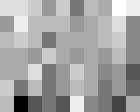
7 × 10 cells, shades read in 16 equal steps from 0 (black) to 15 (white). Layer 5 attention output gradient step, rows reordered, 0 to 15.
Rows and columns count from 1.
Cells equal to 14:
3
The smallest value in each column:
9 0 5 7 5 7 8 7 4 5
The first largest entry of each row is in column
9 2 2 4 3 1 6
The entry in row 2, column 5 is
11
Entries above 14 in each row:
1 0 0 0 0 0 0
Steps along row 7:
down up up down up down down down up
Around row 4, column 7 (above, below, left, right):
10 10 9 9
